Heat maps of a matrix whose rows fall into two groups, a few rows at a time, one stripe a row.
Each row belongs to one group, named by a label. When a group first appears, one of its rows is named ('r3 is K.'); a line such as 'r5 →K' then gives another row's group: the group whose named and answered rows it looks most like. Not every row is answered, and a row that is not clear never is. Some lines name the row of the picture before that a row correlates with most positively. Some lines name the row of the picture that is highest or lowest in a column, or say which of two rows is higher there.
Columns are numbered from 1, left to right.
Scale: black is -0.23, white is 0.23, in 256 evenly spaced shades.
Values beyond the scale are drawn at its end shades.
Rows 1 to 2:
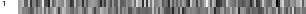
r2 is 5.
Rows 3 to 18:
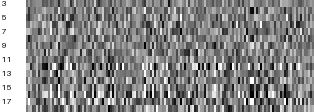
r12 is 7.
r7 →5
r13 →5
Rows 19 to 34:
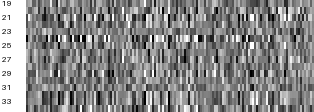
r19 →5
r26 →7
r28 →5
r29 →5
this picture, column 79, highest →21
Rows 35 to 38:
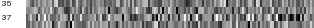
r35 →7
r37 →7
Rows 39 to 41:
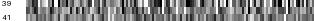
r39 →7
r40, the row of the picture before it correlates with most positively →37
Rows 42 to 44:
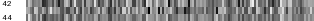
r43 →7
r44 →5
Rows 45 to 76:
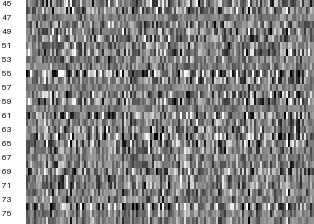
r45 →7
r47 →5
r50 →5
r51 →5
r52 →5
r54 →7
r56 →7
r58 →7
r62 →7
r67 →7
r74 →7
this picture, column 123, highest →58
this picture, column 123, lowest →49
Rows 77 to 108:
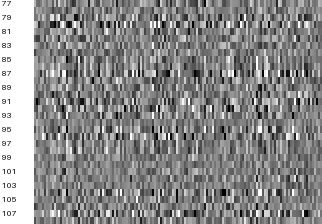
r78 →5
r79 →7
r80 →7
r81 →5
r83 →5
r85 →7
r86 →7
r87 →7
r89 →5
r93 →5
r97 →5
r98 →5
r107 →7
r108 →7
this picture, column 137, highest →80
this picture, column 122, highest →91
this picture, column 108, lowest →87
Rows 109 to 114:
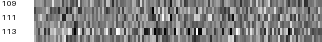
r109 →7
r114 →7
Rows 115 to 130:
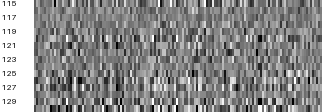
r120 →5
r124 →5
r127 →5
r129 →5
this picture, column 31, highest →130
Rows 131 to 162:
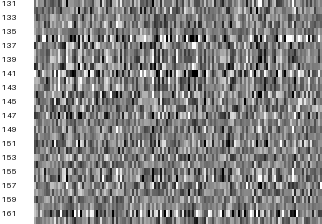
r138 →5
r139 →5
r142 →5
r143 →5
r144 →5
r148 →7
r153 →5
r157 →5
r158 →5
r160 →7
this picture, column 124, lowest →156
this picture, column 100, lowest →161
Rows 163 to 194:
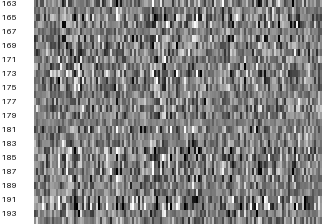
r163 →5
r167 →7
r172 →7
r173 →5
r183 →7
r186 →5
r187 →5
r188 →5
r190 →5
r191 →7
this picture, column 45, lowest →192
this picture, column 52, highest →191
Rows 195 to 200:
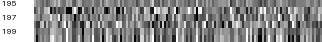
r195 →5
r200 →5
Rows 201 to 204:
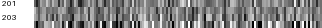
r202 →7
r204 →5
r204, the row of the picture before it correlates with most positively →200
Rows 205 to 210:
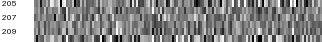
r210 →5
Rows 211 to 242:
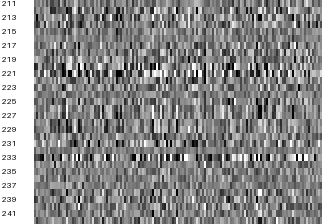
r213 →5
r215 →5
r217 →7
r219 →5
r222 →7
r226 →5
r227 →5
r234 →7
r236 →5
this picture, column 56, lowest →233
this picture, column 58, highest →233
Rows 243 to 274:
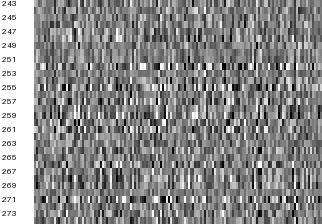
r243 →7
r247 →5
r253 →7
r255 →5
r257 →7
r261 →7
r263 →5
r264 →5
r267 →5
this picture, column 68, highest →252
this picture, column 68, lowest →271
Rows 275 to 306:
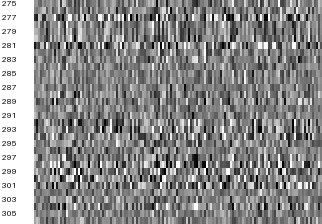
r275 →7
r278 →5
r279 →5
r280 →5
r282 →7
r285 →7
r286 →7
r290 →5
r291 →7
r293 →5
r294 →7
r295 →5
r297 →7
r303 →5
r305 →5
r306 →5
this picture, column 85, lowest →298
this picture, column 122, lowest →301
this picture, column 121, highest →281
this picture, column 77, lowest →277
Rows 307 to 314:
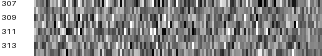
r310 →7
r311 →7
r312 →5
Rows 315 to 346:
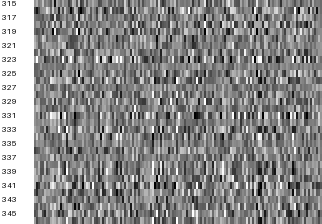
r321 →7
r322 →7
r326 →5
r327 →5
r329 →7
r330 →5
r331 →7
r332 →7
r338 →5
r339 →5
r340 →7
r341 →5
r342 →5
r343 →7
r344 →7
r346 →5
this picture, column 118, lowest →323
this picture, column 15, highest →323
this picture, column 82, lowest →331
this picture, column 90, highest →323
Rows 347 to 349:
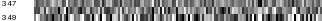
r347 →5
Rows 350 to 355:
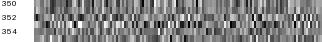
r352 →5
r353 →5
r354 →7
